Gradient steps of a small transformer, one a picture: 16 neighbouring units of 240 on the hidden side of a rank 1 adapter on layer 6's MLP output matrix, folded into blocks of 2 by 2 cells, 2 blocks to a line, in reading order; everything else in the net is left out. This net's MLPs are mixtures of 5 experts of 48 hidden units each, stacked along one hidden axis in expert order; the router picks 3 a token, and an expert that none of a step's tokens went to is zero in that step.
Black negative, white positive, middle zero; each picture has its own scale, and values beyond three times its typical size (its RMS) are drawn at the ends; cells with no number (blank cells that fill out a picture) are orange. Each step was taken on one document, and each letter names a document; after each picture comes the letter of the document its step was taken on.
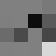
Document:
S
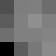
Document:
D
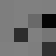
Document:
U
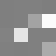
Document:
S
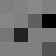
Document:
S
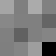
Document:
U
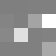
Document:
S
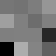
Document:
D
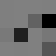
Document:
S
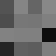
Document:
D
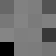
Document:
D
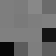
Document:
D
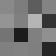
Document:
U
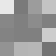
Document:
D
